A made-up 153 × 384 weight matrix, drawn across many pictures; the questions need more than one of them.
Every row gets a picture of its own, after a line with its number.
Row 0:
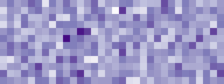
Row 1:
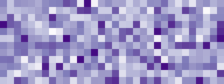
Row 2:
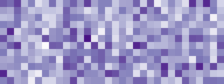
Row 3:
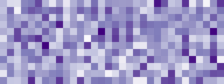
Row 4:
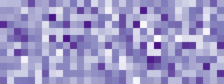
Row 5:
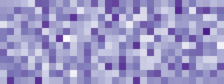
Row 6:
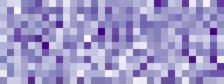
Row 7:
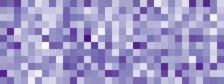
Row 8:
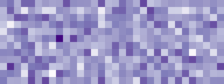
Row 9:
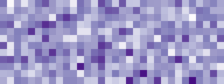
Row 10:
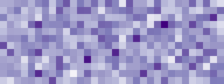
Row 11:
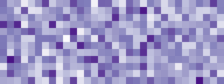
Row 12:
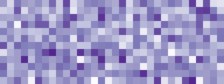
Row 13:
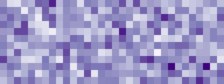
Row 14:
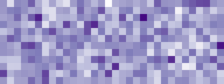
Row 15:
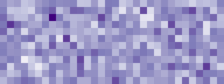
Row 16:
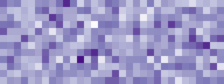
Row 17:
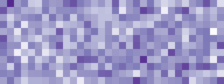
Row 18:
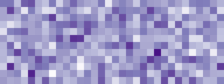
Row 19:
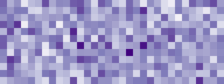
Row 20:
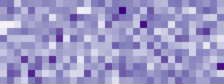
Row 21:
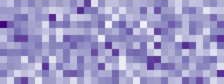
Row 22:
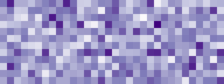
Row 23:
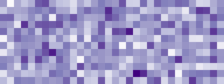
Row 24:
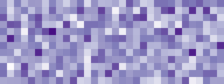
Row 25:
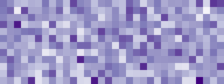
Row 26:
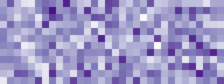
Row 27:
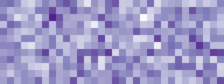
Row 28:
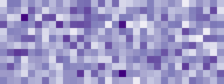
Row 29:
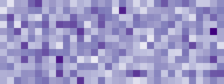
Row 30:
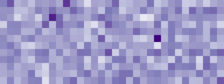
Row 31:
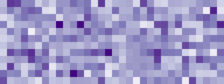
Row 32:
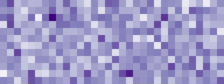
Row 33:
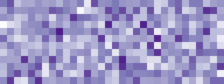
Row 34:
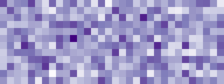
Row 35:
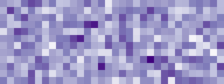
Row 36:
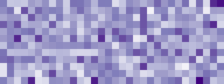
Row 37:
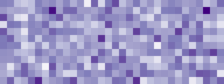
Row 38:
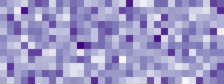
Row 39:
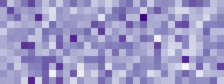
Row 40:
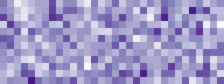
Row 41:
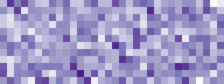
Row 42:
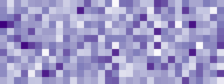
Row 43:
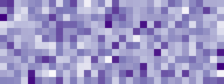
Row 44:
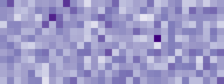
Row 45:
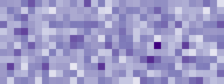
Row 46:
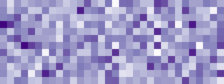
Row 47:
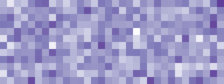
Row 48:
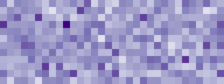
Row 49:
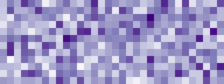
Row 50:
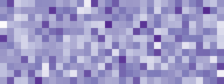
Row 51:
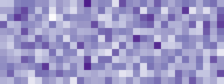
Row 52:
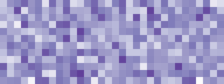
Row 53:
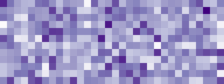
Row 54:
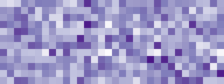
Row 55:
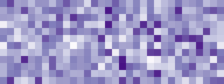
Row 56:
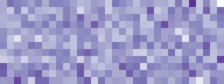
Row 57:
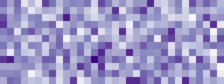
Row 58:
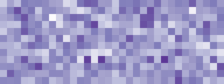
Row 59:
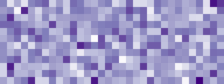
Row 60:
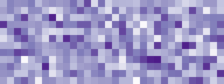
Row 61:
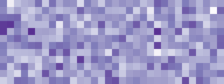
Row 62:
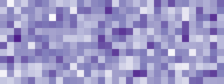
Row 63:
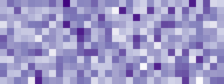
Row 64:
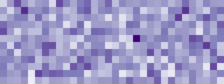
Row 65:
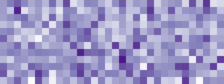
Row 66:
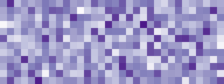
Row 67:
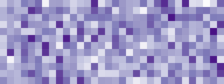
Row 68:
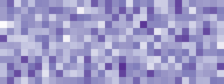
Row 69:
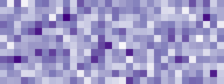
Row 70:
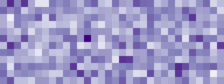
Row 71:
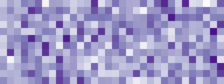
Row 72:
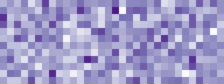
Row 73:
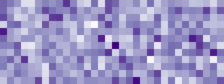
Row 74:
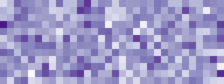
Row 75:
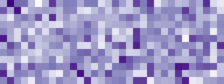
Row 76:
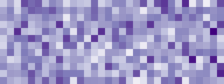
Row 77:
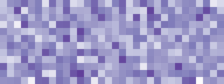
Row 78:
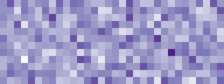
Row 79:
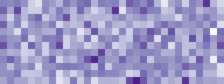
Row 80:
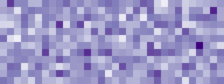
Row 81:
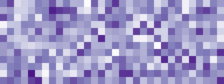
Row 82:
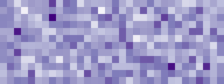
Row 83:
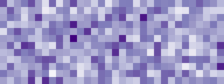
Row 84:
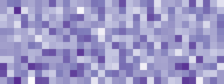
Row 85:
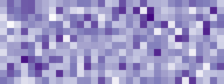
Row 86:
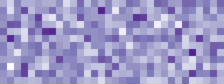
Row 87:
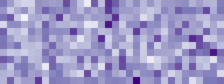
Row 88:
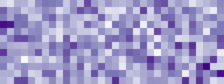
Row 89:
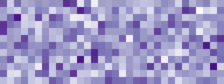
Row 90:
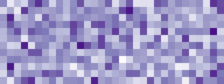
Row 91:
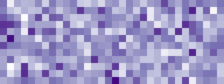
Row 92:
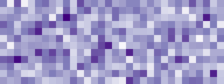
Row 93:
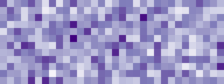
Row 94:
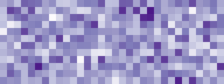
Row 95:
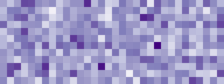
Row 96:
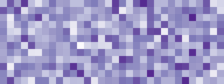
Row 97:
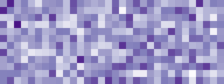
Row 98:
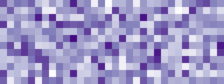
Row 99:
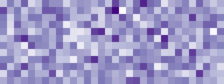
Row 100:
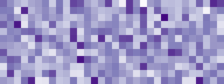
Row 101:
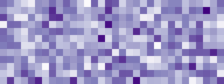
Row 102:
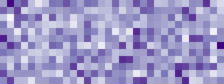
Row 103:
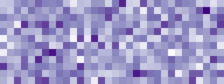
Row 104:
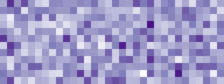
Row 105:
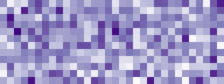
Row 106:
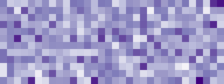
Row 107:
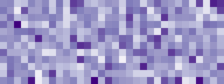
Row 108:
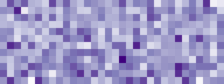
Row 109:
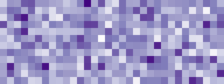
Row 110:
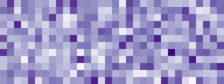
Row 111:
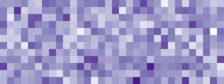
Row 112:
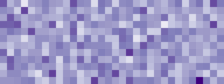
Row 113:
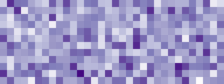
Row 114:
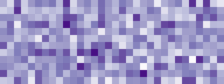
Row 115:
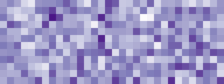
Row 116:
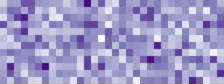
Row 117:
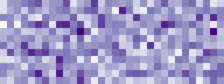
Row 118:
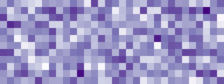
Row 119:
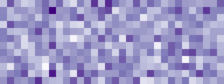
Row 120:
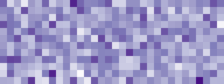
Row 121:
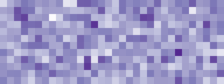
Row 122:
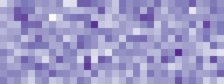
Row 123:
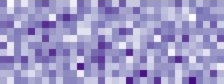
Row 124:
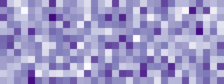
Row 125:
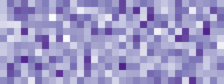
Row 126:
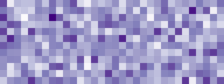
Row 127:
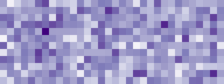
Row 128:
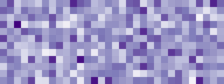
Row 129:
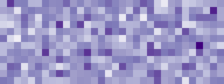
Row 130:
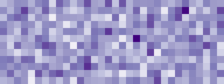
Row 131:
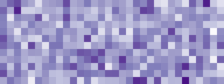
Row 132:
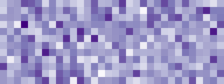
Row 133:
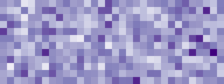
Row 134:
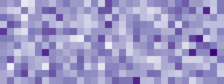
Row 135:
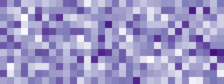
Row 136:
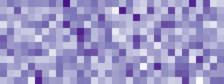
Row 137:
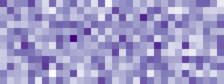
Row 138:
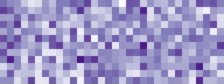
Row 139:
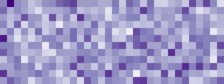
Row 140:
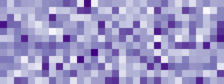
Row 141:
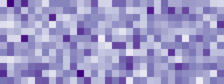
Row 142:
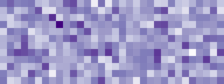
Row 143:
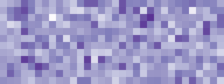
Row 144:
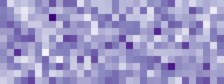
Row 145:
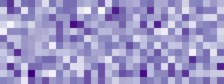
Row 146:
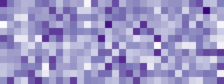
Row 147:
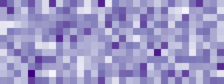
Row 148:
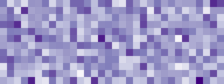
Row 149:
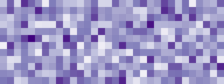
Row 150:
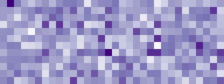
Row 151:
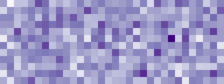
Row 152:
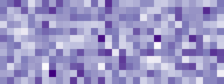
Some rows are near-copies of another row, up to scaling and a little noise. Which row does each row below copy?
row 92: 69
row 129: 80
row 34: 137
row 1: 140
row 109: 116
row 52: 77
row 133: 134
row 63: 136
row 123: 9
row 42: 46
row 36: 106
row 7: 2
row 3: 6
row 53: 146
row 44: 30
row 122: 121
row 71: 67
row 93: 83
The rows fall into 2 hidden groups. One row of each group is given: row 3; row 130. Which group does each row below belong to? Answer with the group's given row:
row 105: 3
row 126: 130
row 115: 130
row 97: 3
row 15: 130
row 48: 130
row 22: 130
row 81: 130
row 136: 3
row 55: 130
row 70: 3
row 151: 3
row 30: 130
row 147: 130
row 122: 130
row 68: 130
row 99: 3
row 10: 3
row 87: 130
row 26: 130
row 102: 3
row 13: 130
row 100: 3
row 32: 130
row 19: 3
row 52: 3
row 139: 3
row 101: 130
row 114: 3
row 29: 3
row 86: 130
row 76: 3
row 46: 130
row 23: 3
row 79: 3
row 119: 130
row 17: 3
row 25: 3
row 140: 130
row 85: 130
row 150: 130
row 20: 130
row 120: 3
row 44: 130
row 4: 130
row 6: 3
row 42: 130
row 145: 130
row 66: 130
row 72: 3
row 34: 130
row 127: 3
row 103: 3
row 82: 130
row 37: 130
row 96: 3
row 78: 3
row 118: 130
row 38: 3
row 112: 3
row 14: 130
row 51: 130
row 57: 3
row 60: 130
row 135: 130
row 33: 130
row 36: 3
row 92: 3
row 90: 3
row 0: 3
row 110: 3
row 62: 3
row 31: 130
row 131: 3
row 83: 130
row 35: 130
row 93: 130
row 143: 130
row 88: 130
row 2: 3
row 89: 130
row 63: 3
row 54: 130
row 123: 3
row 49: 3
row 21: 130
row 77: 3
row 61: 130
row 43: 130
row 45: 130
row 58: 130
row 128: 3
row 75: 3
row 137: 130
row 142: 130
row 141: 3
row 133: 130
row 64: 130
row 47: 3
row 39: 130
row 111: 3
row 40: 130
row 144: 130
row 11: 3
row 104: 3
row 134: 130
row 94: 130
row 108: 3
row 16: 130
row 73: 130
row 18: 130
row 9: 3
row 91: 130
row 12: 3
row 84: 3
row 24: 130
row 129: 130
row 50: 130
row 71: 3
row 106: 3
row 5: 130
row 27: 130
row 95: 130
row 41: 3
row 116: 130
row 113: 3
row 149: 3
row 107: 3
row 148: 3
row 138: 3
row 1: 130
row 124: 130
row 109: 130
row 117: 3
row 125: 130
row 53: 130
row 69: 3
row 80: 130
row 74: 130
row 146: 130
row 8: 130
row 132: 3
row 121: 130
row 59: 3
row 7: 3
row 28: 130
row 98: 130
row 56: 3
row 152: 130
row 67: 3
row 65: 3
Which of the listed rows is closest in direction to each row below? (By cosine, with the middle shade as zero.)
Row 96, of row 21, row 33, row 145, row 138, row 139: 139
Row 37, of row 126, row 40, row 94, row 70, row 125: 40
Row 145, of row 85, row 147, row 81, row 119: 147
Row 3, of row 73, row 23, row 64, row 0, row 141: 23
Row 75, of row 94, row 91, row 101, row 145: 101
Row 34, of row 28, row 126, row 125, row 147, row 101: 147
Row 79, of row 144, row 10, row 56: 10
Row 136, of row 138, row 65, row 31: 65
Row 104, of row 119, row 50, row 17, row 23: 17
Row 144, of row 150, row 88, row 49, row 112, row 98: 88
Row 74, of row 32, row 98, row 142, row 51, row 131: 51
